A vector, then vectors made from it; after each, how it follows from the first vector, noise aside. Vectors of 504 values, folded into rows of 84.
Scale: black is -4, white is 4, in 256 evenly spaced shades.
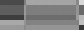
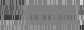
partly zeroed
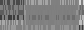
partly zeroed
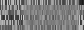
sign-scrambled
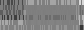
partly zeroed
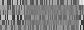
sign-scrambled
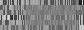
sign-scrambled
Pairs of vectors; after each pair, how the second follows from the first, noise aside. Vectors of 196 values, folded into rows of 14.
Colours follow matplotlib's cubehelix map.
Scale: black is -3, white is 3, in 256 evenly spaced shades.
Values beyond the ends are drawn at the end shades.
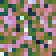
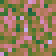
shrunk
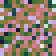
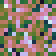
shuffled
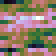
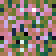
shuffled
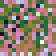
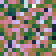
shuffled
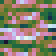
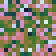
shuffled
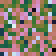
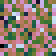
wrapped around
